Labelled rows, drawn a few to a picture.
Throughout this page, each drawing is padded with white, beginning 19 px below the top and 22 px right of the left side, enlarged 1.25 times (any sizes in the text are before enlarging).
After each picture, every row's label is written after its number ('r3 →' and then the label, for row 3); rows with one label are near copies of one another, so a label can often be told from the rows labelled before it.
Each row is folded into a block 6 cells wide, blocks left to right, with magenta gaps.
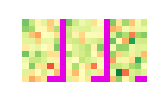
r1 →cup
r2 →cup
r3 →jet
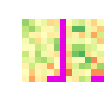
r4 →cup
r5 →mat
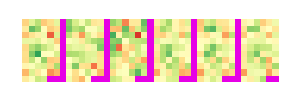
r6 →mat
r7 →cup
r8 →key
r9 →mat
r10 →mat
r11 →mat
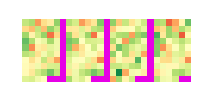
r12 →key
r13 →key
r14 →jet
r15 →key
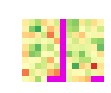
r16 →mat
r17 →cup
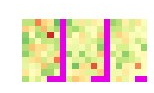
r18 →key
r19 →cup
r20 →cup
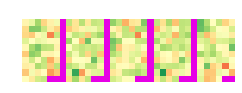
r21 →mat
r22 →jet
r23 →key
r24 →jet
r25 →cup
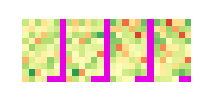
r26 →jet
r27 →jet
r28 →key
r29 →key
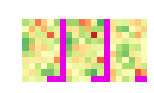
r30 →key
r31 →key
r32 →mat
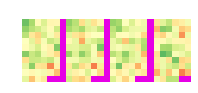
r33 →cup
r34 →cup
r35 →cup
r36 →mat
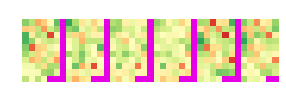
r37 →key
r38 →cup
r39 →cup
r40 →cup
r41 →key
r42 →key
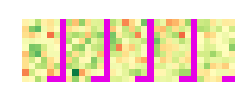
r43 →mat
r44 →jet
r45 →key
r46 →key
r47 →cup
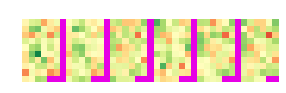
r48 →mat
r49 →mat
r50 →key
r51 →cup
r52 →key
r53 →key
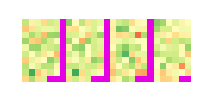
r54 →jet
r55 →jet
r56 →mat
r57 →cup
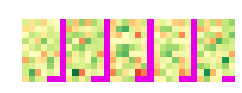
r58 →jet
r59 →jet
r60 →mat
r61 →mat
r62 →jet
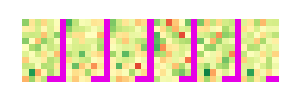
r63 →jet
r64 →cup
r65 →cup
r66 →key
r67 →jet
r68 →jet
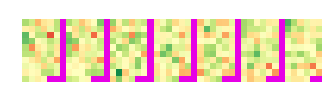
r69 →key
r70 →key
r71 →jet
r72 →mat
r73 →mat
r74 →cup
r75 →cup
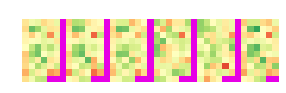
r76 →mat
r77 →mat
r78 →mat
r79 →key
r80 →cup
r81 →mat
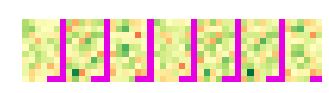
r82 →cup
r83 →jet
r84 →mat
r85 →cup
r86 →jet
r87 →jet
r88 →mat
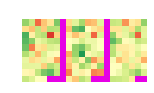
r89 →key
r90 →mat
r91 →key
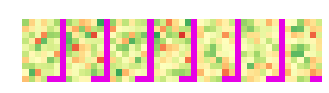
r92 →jet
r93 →key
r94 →jet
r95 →key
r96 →mat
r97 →cup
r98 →mat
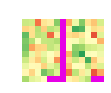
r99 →key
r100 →mat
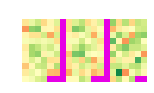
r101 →mat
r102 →mat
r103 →jet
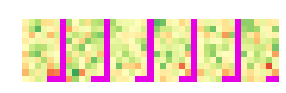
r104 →mat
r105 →jet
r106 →cup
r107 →cup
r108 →mat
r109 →cup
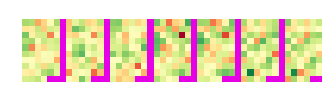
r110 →key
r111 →mat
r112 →cup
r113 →key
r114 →key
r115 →jet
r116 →jet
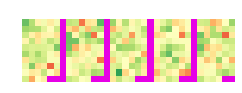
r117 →cup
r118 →key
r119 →jet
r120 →mat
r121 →key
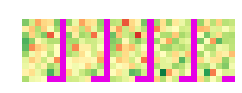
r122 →key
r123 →key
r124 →key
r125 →jet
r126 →jet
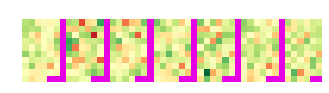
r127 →cup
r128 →key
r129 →key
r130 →cup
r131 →jet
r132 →cup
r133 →jet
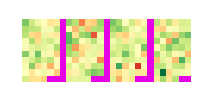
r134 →cup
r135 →key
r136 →cup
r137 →jet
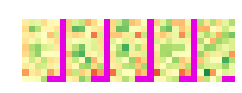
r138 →mat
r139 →mat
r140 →mat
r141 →mat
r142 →jet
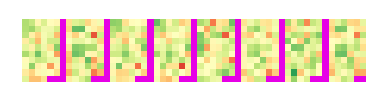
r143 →cup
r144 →mat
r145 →cup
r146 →cup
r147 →key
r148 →mat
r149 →jet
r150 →mat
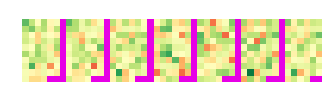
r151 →cup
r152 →cup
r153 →jet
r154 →mat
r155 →key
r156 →jet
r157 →jet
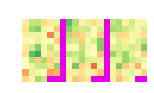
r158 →mat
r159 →cup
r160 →cup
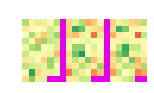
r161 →jet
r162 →mat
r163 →mat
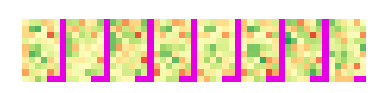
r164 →mat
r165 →key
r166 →key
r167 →mat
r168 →mat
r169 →mat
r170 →key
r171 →cup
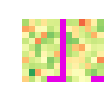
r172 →jet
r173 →key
